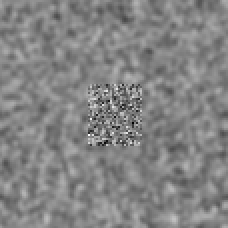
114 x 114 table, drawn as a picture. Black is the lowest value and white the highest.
Grain: blotchy. Odd patch: rougher, in the centre. Roughest part: centre. Slope: none. Stripes: none.
